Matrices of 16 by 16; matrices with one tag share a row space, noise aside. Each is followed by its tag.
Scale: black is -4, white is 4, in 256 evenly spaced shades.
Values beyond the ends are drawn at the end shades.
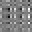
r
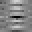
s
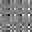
r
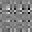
r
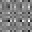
r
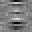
s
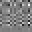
r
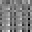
r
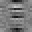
s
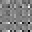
r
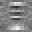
s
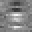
s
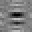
s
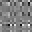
r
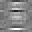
s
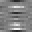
s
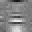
s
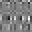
r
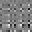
r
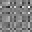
r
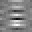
s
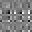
r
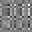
r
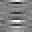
s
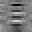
s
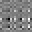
r
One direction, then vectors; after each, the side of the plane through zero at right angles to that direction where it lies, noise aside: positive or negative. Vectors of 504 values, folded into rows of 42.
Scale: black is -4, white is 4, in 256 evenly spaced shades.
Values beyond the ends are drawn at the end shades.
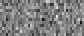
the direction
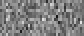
negative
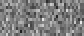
negative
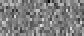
negative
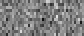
positive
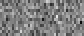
positive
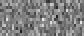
negative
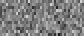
negative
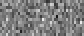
negative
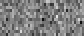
positive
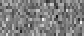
negative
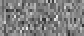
positive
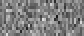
negative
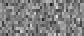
positive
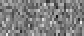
negative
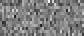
positive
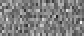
negative
